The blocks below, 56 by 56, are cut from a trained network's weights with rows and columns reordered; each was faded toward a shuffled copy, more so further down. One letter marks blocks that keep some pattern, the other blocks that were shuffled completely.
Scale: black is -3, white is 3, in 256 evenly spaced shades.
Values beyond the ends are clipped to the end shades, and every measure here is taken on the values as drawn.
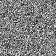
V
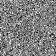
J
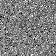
V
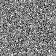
V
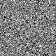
J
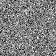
V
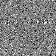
J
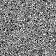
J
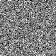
J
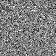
V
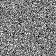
V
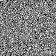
J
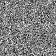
V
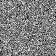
V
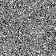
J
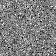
J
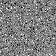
V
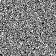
V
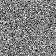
V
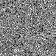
V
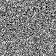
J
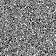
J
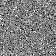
V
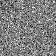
V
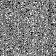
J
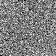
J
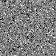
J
